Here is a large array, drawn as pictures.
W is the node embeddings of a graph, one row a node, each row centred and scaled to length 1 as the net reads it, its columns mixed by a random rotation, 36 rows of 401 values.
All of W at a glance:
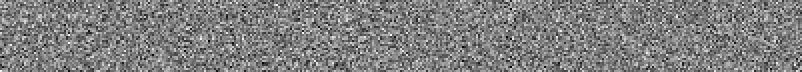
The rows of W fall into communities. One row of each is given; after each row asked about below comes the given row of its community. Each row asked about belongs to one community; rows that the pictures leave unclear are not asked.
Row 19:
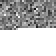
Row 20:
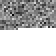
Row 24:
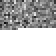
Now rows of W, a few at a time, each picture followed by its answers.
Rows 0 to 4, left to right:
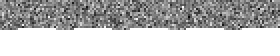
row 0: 19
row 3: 24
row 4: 19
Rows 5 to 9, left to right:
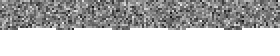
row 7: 20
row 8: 20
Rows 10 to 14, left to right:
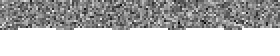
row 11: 24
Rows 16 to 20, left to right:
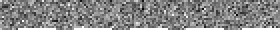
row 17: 20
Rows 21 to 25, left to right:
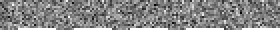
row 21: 20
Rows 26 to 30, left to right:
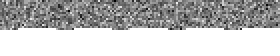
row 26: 24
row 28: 19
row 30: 20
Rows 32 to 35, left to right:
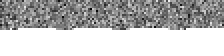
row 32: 24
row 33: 19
